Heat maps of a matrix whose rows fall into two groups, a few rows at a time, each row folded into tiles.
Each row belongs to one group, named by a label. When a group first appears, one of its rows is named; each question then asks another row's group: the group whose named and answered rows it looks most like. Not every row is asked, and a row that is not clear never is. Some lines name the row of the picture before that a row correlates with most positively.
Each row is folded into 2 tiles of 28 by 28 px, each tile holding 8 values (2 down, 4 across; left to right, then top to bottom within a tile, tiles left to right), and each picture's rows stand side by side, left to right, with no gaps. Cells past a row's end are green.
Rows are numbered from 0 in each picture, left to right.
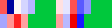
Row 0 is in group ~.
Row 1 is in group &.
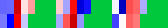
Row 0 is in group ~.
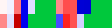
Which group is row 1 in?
&
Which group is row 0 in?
&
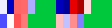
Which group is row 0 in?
~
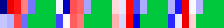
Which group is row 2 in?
&
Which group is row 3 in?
~
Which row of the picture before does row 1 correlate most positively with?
0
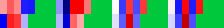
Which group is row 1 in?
~
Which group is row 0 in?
&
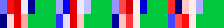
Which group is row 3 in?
~
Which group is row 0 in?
&
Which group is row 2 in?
&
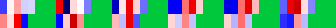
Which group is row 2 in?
&
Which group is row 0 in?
&
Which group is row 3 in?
~
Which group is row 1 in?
~
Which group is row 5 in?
&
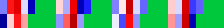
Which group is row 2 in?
&
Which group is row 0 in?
&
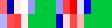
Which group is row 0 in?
~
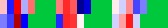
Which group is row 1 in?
&
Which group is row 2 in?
&
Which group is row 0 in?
~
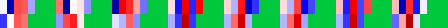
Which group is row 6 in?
~
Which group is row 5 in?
&
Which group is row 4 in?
&
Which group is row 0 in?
~
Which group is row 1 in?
~
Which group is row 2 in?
&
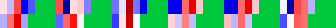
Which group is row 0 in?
&
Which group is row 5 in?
~
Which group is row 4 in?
~
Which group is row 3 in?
~
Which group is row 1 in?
~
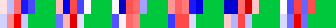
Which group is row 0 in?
&
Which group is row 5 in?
~
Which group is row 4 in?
~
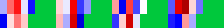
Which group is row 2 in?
~
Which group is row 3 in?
&
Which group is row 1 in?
&
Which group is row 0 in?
&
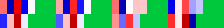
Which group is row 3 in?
&
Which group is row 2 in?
~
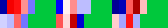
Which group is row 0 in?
&
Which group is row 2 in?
~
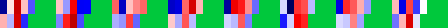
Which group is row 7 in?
~
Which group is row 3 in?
~
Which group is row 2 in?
~
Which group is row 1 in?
&
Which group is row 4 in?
&
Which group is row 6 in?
&
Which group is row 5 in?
~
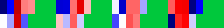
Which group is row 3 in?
&
